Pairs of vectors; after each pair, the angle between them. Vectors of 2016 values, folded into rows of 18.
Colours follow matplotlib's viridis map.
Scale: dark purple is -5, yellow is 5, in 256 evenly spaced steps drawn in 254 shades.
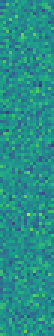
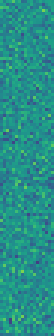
partly opposed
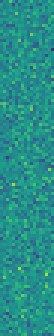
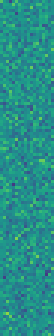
nearly opposite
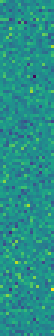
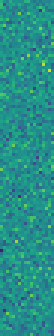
partly aligned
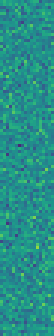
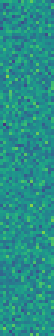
partly aligned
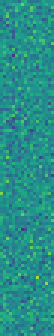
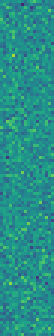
nearly opposite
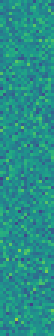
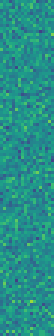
orthogonal
